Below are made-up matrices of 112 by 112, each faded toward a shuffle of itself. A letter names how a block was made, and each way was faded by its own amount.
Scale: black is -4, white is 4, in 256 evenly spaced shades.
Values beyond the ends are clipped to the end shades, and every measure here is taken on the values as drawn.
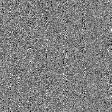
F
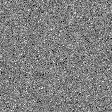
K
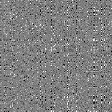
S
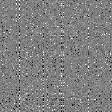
S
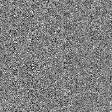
F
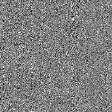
F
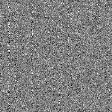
F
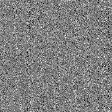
F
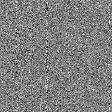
F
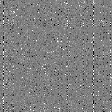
S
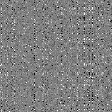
S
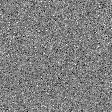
K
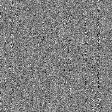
F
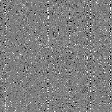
S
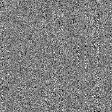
F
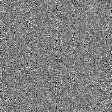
F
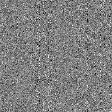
F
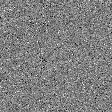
K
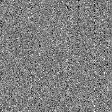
F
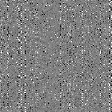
S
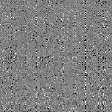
S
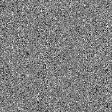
F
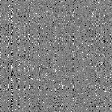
S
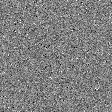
K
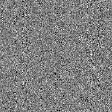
F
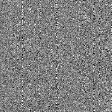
F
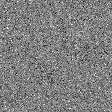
K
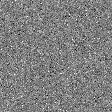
K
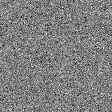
K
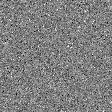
K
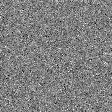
K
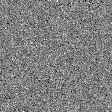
K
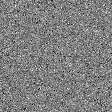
K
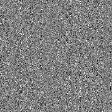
F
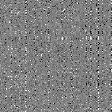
S
